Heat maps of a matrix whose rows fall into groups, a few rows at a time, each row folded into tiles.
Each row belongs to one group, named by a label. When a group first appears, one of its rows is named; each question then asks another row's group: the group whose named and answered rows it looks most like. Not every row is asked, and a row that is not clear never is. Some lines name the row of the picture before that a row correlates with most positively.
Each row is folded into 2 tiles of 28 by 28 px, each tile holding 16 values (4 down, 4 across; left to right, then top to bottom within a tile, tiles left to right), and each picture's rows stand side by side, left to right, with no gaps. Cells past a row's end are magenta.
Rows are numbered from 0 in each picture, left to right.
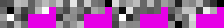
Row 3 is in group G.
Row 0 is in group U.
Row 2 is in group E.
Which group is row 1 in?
G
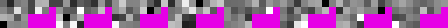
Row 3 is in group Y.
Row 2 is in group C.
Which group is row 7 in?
C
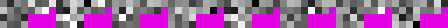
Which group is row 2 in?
E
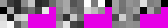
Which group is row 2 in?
G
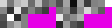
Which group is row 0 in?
E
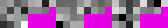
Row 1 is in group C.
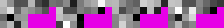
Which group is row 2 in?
G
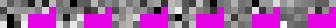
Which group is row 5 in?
C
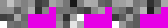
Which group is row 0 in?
C
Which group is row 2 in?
C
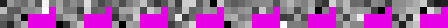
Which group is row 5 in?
C
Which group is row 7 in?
G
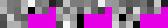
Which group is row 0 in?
G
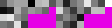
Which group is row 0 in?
U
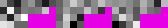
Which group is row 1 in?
Y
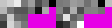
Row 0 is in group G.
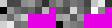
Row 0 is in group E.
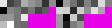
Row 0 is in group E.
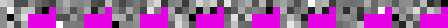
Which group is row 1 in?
C
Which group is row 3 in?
G
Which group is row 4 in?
E
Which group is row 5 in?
G
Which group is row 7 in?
G
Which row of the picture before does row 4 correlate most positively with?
0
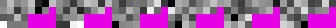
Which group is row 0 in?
C
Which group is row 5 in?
Y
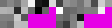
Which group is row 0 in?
C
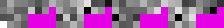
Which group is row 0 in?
C
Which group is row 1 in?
G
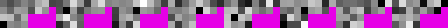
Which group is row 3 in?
G
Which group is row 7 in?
U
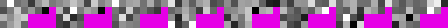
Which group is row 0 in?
U
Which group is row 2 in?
E
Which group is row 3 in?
G
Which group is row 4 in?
G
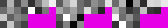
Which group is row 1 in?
Y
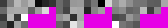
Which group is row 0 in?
G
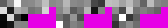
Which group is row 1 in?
C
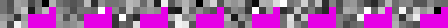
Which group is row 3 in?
U
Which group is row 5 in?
E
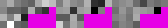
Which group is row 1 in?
C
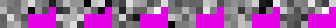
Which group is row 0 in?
G
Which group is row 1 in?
U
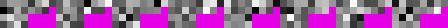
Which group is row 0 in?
U
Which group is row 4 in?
G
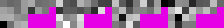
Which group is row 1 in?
E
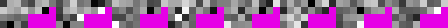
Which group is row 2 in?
C
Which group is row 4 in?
C
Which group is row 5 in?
U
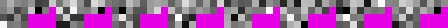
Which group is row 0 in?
C
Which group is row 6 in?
U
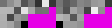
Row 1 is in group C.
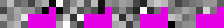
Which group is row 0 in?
U
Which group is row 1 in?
E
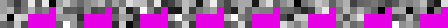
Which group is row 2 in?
Y
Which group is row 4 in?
U
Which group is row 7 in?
C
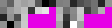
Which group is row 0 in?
G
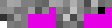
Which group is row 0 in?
C
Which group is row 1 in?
E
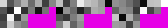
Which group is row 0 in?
E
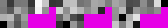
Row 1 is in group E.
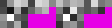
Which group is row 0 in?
U
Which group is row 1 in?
E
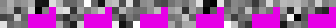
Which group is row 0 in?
C
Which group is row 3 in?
C
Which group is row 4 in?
Y
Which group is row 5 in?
E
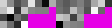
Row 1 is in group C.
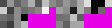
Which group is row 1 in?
C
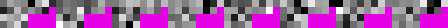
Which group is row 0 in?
U
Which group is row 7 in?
C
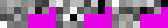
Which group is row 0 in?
C
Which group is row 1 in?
E
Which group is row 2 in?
G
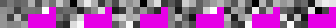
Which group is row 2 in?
U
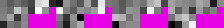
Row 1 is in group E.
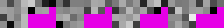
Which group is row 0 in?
G
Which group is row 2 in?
U
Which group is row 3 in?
E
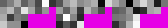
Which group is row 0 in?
Y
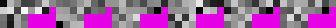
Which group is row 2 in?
U
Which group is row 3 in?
G
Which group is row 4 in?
U
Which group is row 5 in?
E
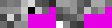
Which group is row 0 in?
G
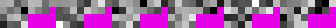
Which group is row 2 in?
U
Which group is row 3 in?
U
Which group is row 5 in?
C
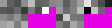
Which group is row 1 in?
G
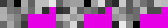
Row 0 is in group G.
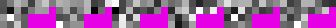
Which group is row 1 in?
C
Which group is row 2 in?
E
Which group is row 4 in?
E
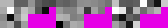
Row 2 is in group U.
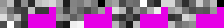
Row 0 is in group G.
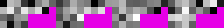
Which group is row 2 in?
U
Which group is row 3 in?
U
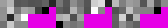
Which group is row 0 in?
U
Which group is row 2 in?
E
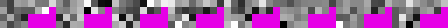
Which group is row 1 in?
G
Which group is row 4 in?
G
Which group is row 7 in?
Y
